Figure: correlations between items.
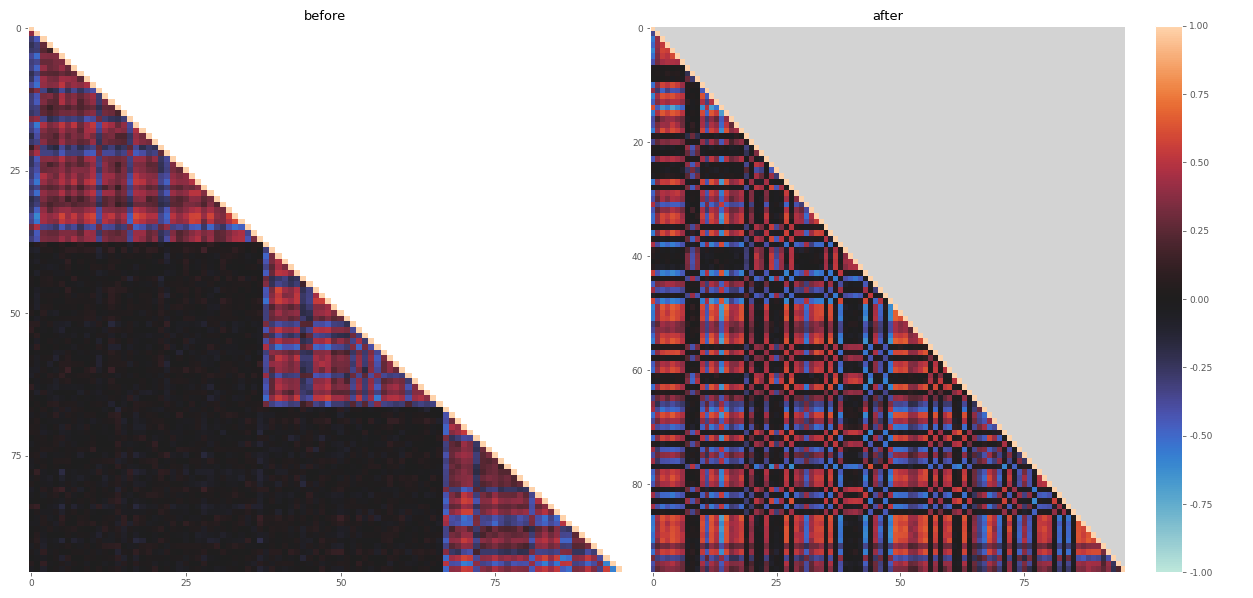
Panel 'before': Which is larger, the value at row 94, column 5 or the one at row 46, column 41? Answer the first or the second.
the second
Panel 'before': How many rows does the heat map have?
96
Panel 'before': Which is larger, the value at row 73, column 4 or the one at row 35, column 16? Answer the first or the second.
the second
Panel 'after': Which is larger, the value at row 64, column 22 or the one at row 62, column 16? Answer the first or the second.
the first
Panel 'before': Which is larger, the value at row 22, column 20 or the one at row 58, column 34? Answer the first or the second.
the second
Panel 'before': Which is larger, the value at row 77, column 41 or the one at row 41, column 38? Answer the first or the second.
the first
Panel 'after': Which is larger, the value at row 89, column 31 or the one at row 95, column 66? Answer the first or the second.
the second
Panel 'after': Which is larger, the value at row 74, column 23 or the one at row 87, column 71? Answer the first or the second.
the second
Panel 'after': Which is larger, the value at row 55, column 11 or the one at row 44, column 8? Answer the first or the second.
the second
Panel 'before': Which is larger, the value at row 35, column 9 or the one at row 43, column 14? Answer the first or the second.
the second
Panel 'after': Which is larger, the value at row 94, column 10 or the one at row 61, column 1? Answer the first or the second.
the first
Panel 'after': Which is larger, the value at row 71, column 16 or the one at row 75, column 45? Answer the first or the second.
the second
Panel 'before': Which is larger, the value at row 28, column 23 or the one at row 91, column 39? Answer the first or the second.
the first
